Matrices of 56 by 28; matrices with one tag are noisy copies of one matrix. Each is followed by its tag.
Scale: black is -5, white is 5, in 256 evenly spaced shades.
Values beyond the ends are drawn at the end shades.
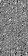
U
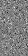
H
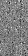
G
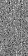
G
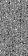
G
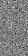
H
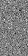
H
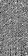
U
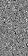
H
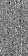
G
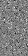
H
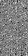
U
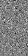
H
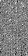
U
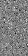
H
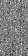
G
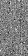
G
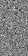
H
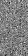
G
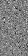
H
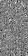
U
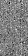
G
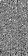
U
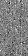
G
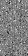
G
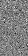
H
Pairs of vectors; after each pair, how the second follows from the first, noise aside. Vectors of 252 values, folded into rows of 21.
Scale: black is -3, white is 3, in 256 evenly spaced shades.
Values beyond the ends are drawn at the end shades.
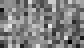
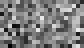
shuffled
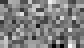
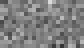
shrunk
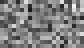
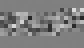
partly zeroed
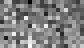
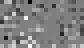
partly zeroed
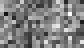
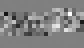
partly zeroed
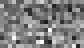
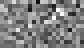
shuffled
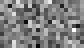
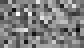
shuffled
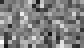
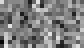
negated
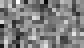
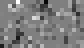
partly zeroed
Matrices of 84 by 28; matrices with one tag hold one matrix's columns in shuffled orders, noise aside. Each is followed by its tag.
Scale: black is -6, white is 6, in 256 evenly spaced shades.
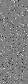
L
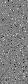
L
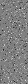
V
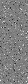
V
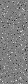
V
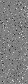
V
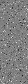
V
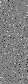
L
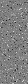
V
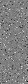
V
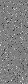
V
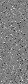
V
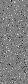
L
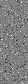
L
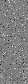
L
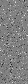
L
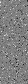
L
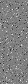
V
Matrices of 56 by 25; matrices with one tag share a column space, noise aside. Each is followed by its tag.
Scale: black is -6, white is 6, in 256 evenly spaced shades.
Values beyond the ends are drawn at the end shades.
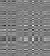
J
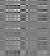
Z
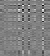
Z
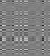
J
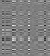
J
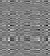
J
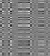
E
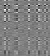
Z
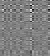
Z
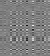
J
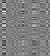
E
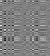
J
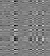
J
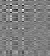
Z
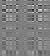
Z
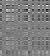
Z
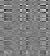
Z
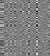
E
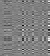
J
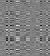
J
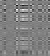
Z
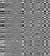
E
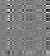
Z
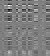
Z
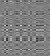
J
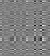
J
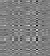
J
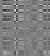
Z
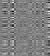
E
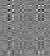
Z
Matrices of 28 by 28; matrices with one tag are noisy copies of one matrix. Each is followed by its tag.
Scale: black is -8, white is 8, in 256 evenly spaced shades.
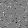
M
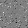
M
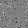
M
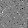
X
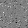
M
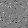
M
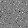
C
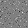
C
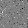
X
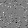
M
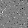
X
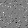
M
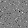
C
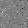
X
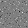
C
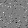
M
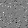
M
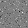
C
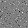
C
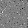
X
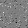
M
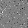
X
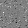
M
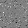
M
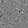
C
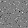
C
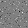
C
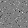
C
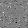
M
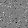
M
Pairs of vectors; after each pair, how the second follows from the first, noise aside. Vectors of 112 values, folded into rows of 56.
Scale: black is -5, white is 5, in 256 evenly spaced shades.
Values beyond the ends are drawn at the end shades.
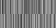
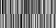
scaled up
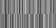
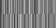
wrapped around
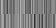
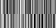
scaled up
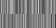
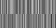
copied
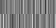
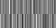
wrapped around
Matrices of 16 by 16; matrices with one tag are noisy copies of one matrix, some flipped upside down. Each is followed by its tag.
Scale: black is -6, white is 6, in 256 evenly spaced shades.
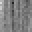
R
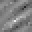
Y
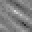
Y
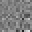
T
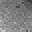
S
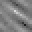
Y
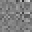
T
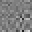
T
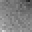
S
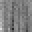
R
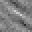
Y
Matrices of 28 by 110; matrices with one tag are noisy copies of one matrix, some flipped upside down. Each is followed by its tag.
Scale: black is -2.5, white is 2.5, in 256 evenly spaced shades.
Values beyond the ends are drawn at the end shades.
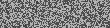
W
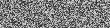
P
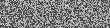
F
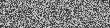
F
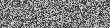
W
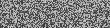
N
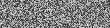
W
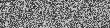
F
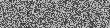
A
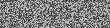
F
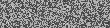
W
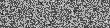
F
